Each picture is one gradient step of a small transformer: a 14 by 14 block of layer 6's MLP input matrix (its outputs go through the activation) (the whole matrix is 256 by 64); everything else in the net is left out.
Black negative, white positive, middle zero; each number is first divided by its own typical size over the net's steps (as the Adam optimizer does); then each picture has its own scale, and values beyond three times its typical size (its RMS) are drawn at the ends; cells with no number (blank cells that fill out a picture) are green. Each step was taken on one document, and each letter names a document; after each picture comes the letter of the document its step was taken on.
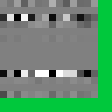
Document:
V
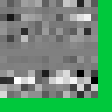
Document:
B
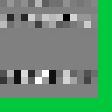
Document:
V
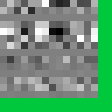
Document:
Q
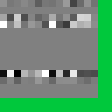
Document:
V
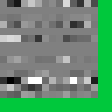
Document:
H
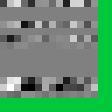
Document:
H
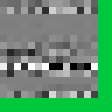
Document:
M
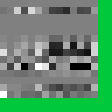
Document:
M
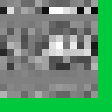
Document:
M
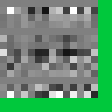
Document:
M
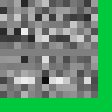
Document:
Q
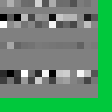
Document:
V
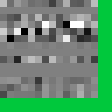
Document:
B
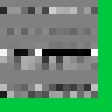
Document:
M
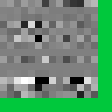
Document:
B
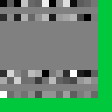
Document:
V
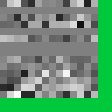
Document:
H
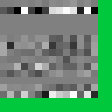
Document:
M
